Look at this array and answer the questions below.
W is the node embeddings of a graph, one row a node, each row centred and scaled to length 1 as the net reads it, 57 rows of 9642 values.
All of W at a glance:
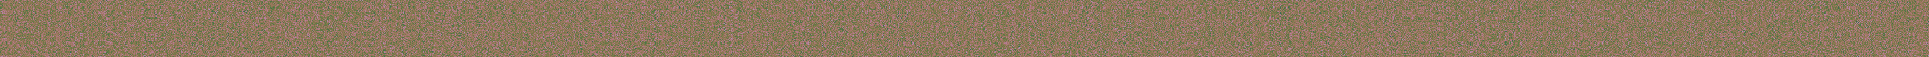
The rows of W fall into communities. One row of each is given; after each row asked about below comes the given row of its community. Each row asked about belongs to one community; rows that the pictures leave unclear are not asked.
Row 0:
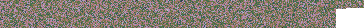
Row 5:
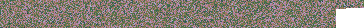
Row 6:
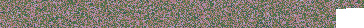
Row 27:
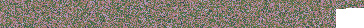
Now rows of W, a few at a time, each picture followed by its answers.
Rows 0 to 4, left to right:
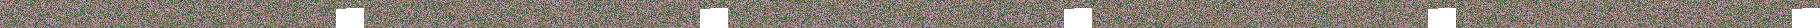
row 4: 6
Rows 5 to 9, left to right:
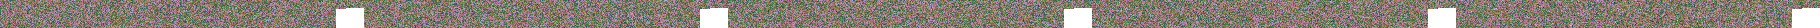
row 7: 6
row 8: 6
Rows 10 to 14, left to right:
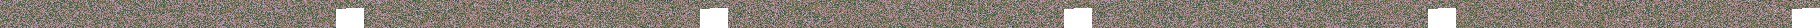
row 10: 6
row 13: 6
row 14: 5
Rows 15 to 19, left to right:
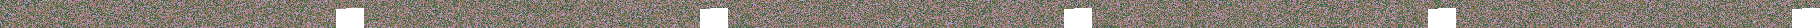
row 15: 5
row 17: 5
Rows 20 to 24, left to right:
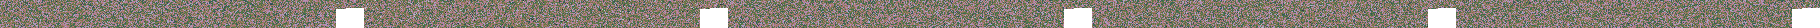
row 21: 27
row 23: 27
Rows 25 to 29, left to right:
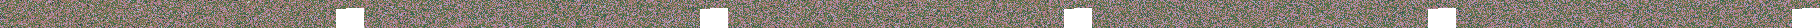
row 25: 5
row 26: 0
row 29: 5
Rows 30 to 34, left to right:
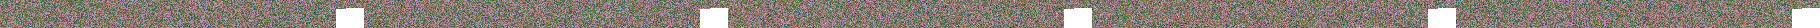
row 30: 6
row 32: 0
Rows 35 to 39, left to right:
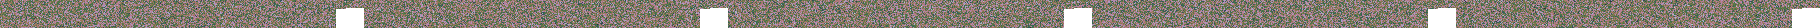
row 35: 0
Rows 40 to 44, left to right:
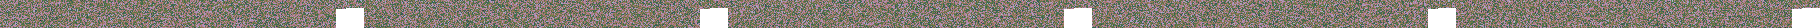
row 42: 5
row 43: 5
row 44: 5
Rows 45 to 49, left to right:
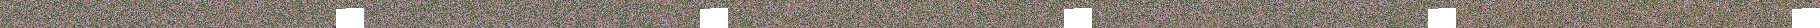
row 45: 27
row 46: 6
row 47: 0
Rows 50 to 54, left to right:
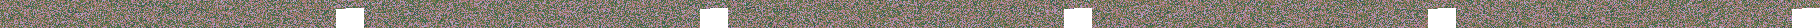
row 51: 6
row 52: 6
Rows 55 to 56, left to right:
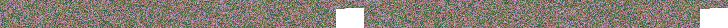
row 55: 27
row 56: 6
